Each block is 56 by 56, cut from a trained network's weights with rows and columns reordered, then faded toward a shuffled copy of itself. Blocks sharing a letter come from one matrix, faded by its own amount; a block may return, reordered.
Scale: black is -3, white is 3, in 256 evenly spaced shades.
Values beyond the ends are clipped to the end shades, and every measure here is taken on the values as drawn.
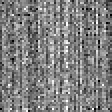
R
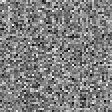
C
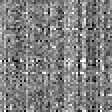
R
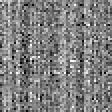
R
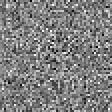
C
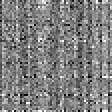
R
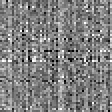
R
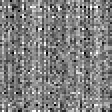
R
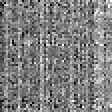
R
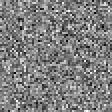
C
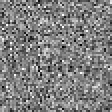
C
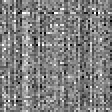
R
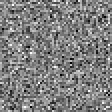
C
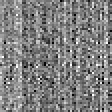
R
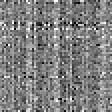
R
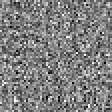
C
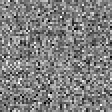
C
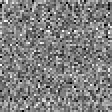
C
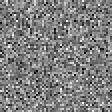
C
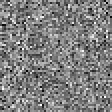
C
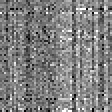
R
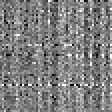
R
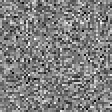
C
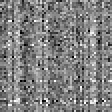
R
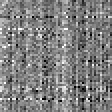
R
